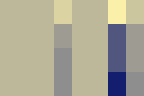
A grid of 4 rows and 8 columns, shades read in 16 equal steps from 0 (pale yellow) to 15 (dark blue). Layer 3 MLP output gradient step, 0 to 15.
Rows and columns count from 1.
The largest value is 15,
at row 4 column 7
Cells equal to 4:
20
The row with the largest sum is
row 4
